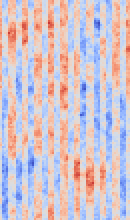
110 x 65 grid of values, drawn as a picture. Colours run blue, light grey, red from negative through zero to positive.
There is no overall slope. On average the colour sits 50% of the way up the scale. Stripes running up and down repeat 10 times from left to right. There are no lone odd cells. The grain runs up and down.
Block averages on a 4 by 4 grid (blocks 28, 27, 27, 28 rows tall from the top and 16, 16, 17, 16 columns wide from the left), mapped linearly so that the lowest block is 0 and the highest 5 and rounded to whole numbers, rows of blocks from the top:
5 5 2 4 | 2 5 3 3 | 3 4 3 1 | 0 3 5 2
